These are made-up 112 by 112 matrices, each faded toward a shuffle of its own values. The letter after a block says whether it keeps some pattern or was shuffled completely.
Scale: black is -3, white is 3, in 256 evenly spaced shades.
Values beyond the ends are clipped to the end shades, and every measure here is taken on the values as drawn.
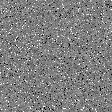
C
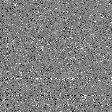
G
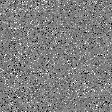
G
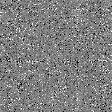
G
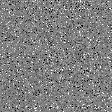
G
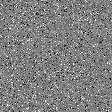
C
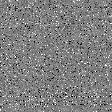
G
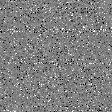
G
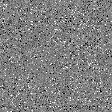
G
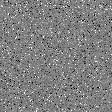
C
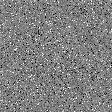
C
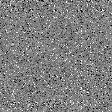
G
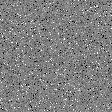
C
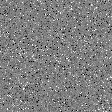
C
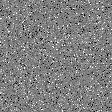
C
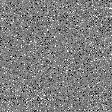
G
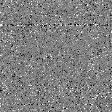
G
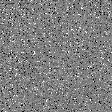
G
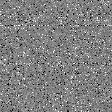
G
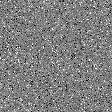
C
